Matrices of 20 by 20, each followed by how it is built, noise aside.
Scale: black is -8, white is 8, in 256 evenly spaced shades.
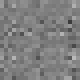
low rank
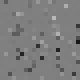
sparse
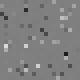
sparse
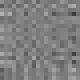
low rank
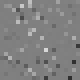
sparse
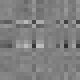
low rank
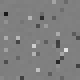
sparse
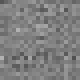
low rank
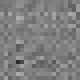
low rank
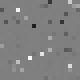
sparse
